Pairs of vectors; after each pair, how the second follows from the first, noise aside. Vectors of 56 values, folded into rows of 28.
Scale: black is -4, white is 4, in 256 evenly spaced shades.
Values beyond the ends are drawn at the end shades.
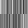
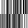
scaled up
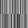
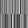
copied
